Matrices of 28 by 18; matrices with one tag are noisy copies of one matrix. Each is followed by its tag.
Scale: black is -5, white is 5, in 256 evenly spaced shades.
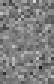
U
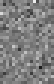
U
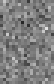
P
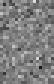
U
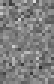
U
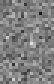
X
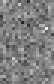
P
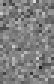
U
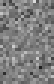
U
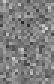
P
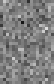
P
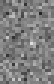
X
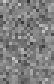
P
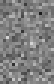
X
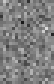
P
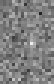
X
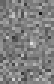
X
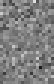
U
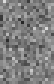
P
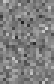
P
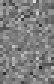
U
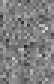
P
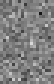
X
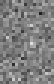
X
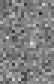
X
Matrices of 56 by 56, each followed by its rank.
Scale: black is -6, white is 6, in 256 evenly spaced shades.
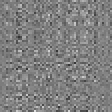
five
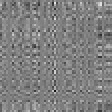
three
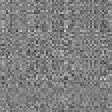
five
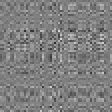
three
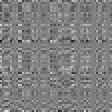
three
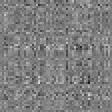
five
